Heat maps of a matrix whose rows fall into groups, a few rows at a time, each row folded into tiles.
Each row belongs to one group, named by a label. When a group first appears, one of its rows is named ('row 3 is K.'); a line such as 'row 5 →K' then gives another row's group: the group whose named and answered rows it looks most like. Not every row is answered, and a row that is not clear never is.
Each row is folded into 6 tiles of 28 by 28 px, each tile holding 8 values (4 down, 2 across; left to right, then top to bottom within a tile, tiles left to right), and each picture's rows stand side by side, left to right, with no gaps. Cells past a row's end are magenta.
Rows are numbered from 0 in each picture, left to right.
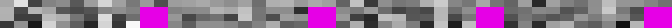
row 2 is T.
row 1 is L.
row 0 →T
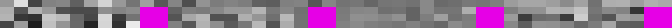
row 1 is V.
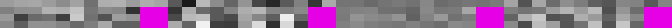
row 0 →L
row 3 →V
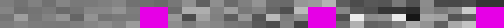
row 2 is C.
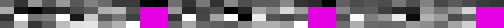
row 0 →C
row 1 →C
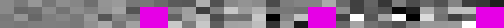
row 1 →V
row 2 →C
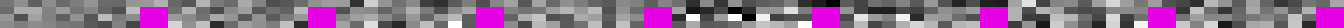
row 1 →V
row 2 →V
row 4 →C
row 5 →C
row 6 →T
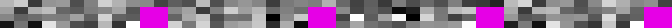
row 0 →T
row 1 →V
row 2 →C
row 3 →T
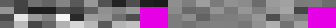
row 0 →C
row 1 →L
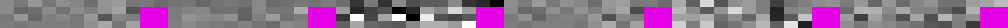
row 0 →L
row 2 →C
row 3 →L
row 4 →V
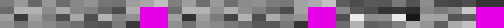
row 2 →C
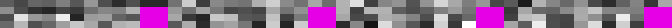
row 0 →C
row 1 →T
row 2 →T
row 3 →V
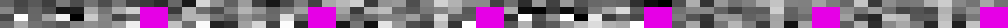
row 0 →C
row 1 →V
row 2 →T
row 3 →C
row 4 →T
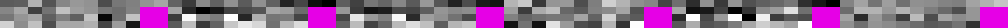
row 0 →V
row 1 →C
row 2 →C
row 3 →T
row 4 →C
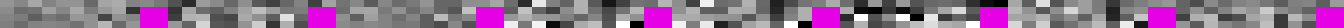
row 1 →V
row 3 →V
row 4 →V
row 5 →C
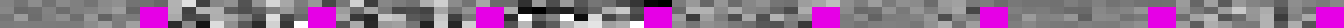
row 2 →T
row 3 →C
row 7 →V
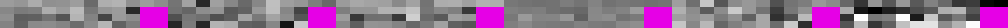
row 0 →L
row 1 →T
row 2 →L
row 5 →C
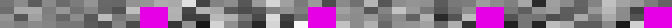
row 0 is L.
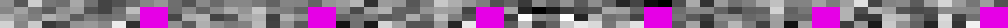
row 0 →V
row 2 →T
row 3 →C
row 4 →T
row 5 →T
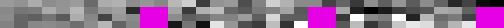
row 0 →L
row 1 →T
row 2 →C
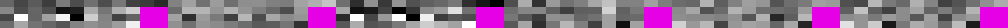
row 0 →C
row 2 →C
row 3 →T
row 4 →V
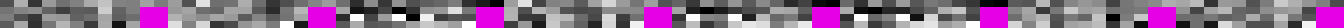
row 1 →V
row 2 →C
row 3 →T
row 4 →C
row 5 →C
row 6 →V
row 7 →T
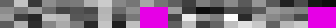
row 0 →T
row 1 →C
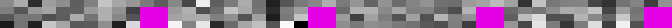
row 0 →T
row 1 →V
